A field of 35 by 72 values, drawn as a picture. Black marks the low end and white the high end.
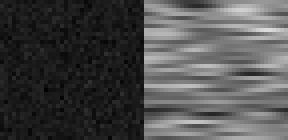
The table splits into one row of 2 panels. Panel 1,1: very low, fine-grained, faint in contrast. Panel 1,2: middling, streaked across, strong in contrast.
